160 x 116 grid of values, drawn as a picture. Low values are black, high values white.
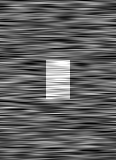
An odd patch, higher than its surroundings, sits in the centre. Overall the values sit about 40% of the way up the scale. The ninth with the highest average is the centre. The grain runs across in streaks.
